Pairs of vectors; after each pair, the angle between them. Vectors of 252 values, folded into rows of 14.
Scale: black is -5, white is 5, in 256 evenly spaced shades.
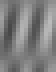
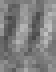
nearly parallel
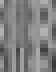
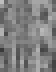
nearly parallel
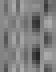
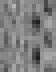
nearly parallel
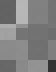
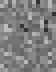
orthogonal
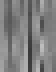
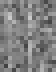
partly opposed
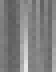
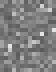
orthogonal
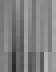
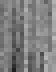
nearly parallel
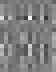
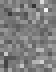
orthogonal
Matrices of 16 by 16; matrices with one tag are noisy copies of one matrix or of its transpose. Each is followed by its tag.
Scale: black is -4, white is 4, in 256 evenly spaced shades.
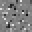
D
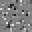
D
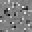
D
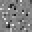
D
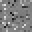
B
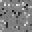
B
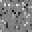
B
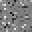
B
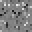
B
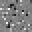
D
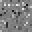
B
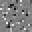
D
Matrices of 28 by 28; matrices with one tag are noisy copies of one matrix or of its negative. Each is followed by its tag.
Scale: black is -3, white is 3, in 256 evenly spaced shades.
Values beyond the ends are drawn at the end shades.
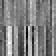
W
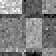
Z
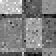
Z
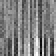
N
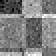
Z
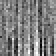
N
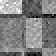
Z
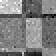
Z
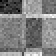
Z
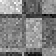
Z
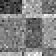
Z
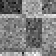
Z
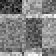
Z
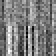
W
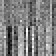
W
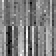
W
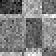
Z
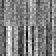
W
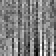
N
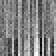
N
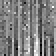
N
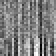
N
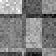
Z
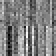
W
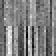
W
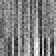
N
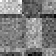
Z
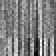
N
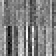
W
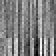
N
